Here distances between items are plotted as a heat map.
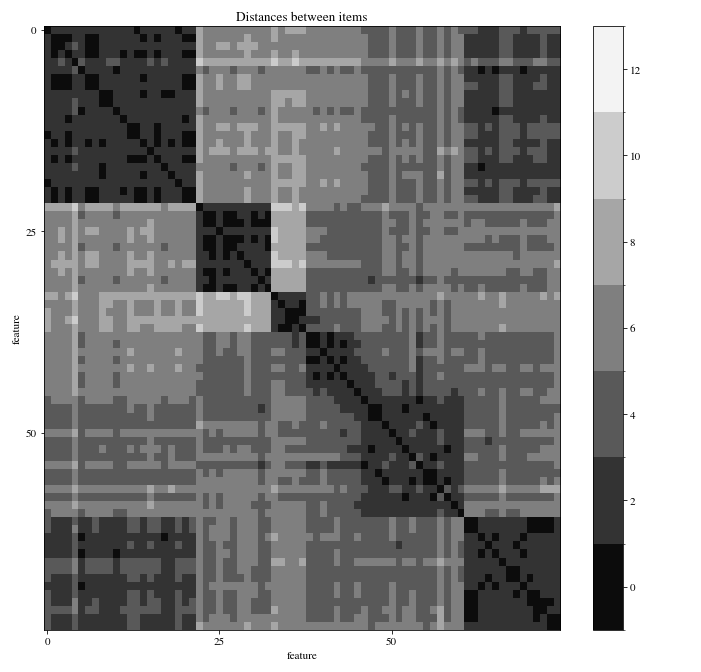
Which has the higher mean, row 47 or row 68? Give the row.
47
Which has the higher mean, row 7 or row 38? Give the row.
38
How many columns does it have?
75
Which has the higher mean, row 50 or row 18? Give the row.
50
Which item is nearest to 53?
56
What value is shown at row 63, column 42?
6
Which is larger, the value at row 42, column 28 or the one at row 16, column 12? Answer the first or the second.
the first
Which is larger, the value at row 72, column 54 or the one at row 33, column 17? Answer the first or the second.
the second
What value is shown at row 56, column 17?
4
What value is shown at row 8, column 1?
2
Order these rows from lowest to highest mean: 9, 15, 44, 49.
9, 49, 44, 15
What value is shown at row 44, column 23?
4
